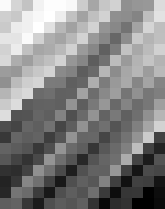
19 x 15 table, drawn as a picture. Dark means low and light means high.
Values rise toward the top. The bottom right is the ninth with the lowest average. The top left is the ninth with the highest average. The grain runs diagonally up to the right. On average the colour sits 50% of the way up the scale.
